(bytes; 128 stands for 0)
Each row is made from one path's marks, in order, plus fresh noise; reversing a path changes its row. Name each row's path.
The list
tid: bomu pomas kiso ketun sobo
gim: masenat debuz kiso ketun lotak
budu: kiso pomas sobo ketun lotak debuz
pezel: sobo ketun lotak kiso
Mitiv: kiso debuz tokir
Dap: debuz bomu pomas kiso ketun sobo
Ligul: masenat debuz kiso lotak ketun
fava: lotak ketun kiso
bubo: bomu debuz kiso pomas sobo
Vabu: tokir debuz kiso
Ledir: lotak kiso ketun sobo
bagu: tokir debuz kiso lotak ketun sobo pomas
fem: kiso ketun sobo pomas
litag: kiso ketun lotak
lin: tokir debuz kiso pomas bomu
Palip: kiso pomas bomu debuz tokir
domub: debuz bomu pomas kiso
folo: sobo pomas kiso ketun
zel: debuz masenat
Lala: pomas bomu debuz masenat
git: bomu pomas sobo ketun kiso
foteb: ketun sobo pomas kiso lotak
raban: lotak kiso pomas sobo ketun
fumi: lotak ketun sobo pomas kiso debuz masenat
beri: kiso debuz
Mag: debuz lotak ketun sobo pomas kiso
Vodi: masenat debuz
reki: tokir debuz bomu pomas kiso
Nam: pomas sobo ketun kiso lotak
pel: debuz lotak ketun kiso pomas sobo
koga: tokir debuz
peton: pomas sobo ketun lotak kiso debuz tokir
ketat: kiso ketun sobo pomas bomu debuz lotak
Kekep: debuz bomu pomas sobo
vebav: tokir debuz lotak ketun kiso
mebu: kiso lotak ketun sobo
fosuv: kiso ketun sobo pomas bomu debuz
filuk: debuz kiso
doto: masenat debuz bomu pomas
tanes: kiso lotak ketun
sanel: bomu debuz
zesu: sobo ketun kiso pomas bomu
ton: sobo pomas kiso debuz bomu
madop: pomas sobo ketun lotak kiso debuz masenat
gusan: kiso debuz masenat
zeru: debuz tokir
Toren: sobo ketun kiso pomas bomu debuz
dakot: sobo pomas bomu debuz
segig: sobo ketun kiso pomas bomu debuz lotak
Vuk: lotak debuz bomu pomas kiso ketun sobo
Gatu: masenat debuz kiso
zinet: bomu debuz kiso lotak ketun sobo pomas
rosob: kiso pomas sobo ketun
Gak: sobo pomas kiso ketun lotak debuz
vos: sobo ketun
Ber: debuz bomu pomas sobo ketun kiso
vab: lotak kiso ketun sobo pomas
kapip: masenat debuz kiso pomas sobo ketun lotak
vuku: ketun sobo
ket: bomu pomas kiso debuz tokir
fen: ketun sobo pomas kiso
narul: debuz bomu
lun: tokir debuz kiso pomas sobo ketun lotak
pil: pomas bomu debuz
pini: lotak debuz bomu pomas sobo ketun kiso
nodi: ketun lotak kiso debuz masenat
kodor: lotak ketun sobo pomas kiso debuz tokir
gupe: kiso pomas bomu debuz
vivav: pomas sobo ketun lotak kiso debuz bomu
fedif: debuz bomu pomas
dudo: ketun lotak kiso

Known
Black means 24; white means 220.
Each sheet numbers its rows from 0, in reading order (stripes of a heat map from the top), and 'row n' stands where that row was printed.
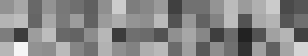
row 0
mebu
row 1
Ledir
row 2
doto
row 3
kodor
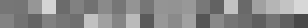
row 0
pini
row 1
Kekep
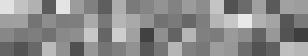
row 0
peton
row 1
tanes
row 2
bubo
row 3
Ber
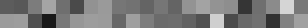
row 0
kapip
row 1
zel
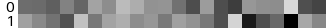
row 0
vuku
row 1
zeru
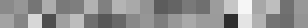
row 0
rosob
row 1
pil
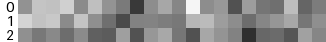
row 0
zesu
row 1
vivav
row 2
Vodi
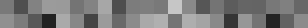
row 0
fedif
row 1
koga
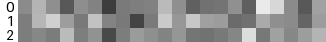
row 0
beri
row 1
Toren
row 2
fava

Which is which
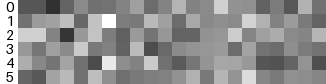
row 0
lun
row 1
folo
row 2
madop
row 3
zinet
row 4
Ligul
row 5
pezel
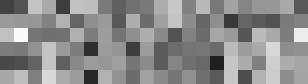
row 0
segig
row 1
narul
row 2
fumi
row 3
fem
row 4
fen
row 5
vab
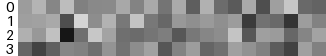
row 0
Vuk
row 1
ket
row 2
Lala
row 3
filuk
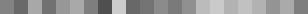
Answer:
Nam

